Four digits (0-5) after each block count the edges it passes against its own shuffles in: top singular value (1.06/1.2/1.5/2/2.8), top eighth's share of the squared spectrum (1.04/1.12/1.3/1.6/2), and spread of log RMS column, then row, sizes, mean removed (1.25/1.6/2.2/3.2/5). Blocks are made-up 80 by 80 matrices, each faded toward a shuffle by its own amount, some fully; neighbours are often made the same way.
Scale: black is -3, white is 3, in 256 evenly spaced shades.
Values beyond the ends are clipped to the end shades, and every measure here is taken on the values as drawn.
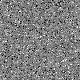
2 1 0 0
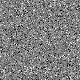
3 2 0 0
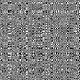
5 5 3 3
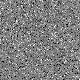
1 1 0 0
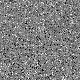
1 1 0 0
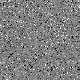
3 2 0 1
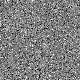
0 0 0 0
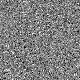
0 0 0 0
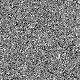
0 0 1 0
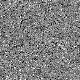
0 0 0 1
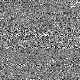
1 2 0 3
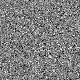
0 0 0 1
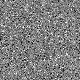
0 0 0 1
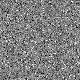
0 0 0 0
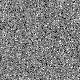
2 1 0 0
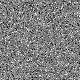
0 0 0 0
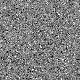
2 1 0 0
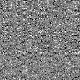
4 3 2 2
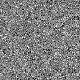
3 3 1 1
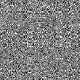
4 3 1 2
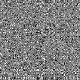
4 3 2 2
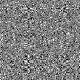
4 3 1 2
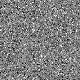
3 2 1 0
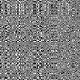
5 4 3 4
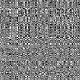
5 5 3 3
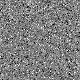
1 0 1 0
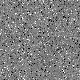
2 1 0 0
